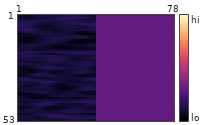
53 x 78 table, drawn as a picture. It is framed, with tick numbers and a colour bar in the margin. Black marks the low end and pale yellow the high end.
It is made of 1 by 2 panels. Panel 1,1: very low, streaked across, faint in contrast. Panel 1,2: low, flat.
